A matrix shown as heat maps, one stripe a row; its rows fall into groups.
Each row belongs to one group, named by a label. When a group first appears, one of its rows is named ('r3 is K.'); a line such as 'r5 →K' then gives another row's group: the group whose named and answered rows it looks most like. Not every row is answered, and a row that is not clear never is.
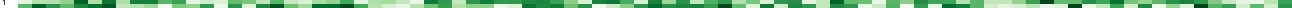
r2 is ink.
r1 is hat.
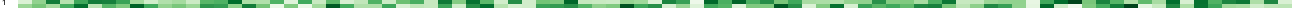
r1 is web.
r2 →hat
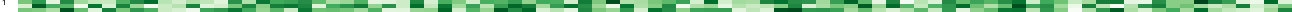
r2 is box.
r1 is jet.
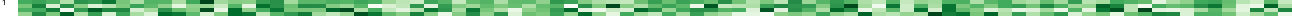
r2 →jet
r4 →box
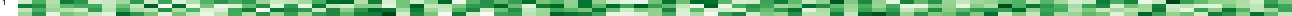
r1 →hat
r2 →jet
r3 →box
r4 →box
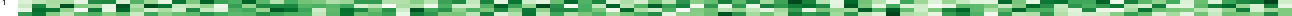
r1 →web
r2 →jet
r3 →box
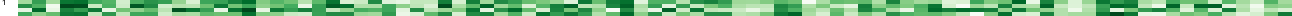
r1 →hat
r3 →box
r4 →hat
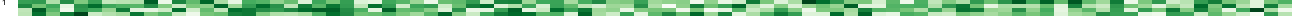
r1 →jet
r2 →ink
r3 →box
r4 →hat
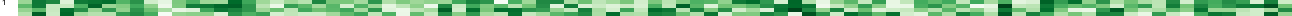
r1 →web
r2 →web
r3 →hat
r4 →jet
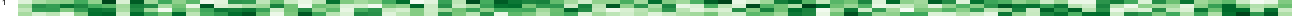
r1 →hat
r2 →jet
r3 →web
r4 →web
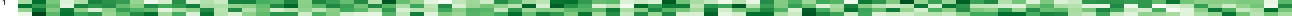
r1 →box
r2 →ink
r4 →jet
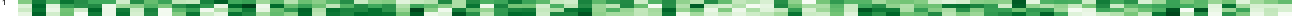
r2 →box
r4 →box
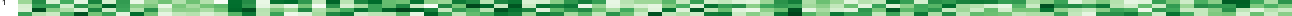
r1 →box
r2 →web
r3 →box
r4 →hat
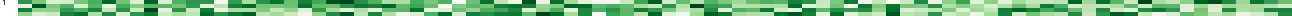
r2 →box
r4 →hat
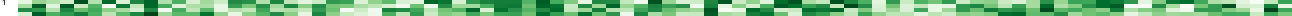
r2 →jet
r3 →jet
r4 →jet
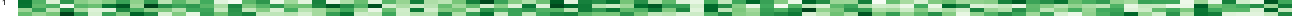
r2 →ink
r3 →jet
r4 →hat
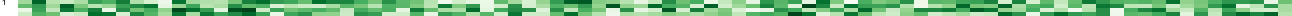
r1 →box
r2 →jet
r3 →box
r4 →web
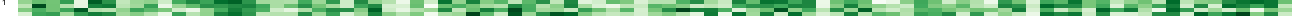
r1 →web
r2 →web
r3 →hat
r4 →web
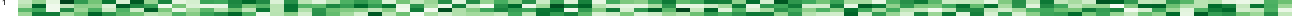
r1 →hat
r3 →jet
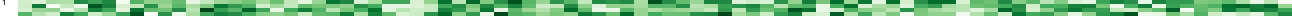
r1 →hat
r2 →web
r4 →hat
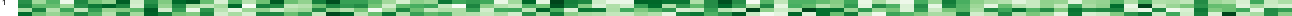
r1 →ink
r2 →ink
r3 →jet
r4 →ink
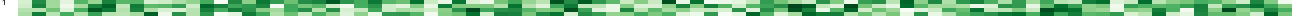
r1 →box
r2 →web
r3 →web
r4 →jet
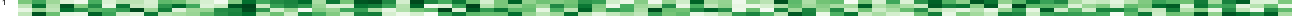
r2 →box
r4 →web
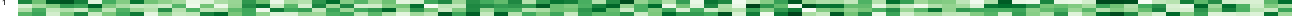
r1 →hat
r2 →jet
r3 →box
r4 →hat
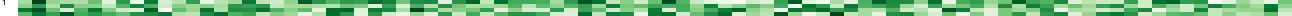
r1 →box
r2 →jet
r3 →ink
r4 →hat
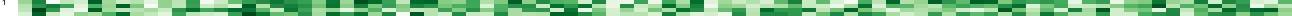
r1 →box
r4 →box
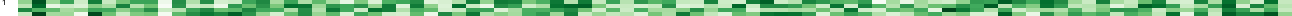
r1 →jet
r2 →box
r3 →ink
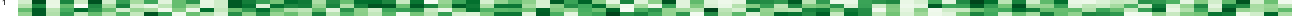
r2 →box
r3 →jet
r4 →jet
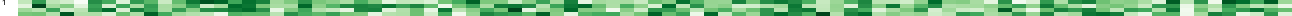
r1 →web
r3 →web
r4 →jet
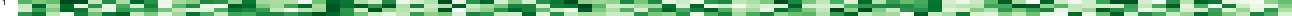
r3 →hat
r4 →ink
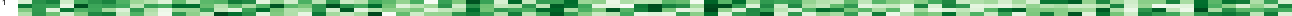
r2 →ink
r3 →jet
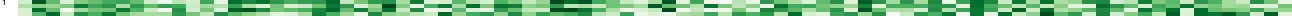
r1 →box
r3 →box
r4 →web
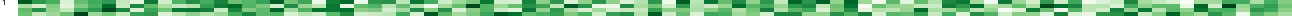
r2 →web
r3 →ink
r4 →hat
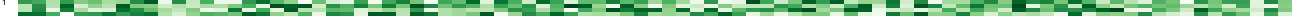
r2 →box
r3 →jet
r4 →ink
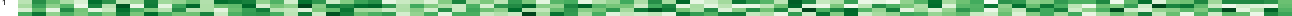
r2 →box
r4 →ink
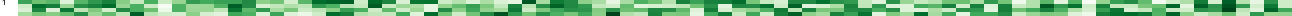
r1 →ink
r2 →web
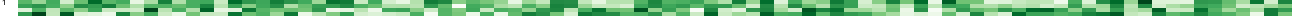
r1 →ink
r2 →ink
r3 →jet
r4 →jet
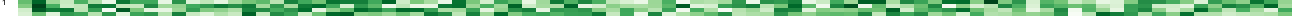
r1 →box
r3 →box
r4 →hat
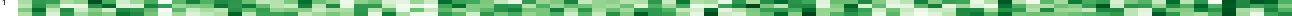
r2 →web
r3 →jet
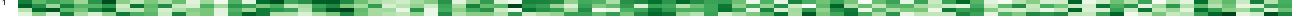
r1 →ink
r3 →ink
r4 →jet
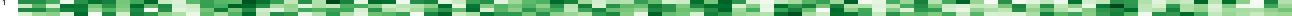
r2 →hat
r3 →hat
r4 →hat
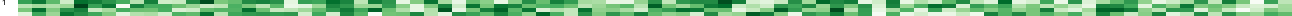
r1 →ink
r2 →hat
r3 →hat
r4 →jet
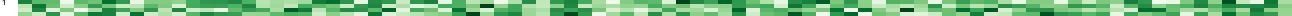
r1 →ink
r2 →web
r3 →box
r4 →web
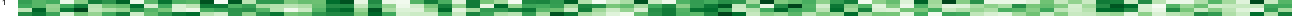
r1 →ink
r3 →hat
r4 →ink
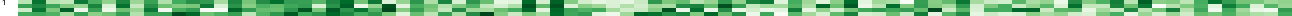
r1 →ink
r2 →ink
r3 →box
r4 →ink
